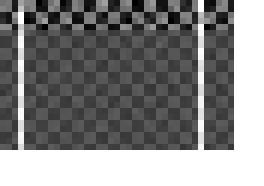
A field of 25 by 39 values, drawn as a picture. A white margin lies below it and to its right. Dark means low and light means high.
There is no overall slope. The bottom part is calmer, past a seam about 20% of the way down. Columns 4 and 34 stand out from the rest. On average the colour sits 30% of the way up the scale.
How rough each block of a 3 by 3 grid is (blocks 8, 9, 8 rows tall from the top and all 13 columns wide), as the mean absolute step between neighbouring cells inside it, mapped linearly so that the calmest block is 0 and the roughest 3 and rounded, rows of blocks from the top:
3 2 3
1 0 1
1 0 1
